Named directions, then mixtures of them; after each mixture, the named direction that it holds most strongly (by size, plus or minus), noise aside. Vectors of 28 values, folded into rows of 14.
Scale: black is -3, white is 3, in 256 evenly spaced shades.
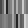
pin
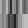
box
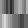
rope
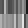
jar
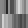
rope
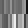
jar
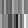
pin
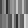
pin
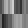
rope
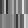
pin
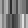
box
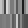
pin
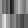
rope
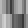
rope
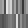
pin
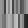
pin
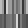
pin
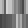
jar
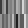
pin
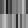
pin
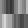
rope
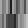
box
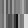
pin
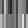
jar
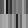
pin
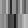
box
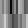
box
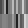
pin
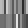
pin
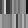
jar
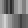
rope
